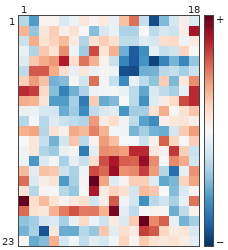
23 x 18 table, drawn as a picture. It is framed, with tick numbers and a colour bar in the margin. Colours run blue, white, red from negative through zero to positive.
Odd rows or columns: none. Slope: none. Mirror symmetry: none.
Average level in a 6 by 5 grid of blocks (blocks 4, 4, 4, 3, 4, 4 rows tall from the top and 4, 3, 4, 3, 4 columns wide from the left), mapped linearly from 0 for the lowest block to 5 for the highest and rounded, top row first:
33313 | 43202 | 31314 | 22554 | 42532 | 23343
